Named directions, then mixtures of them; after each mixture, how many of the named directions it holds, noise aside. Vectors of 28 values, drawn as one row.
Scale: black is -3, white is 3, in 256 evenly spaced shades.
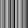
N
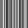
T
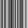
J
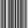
two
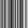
one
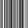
two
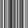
three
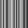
one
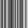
one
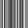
three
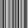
one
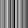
one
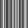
one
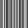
one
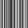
three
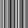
three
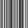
two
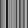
three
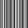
two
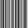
two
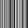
two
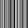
two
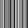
two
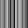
one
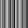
one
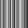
three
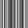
three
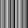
one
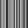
two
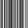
two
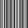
two
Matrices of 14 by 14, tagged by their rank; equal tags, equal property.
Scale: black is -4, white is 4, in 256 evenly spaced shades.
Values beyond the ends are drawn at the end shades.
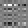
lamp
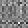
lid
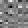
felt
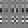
lamp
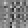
lid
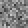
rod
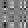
lamp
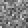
rod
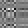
lamp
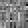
lid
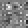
lid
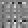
felt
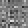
lid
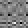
felt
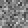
rod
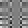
lamp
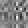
felt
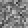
rod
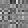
felt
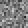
rod
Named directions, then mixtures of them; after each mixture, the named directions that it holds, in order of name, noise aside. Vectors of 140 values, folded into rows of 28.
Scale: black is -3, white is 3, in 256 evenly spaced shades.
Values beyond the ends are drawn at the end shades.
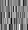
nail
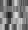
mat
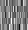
nail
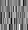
nail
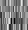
mat, nail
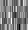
mat, nail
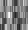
mat, nail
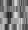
mat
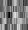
mat, nail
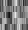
mat, nail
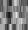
mat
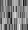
mat, nail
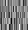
nail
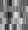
mat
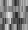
mat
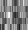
mat, nail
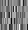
nail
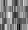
mat, nail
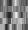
mat
